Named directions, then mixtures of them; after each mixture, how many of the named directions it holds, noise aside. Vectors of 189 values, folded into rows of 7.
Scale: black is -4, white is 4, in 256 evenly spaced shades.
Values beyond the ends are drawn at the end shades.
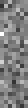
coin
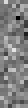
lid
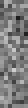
two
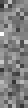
one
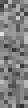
two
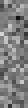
two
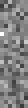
one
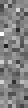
one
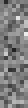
one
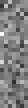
one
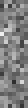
two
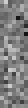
one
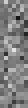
one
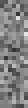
two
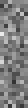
one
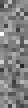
one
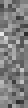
two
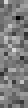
two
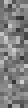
two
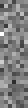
one
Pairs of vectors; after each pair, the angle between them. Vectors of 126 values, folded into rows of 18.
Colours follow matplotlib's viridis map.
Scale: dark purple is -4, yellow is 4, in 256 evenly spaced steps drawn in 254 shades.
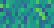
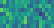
nearly opposite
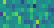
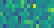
nearly opposite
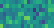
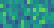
nearly opposite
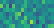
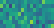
nearly parallel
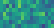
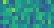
partly aligned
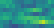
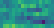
nearly opposite
